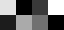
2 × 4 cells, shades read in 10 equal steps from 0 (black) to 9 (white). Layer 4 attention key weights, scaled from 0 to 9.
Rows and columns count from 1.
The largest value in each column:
8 6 4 9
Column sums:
9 6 6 9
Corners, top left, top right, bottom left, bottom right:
8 9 1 0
